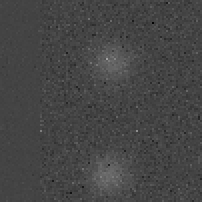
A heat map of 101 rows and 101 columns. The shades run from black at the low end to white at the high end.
Neither half mirrors the other. On average the colour sits 30% of the way up the scale. The values are skewed, with a long tail toward high values. The left part is calmer, up to a seam about 20% of the way across. Two bumps rise from the field.
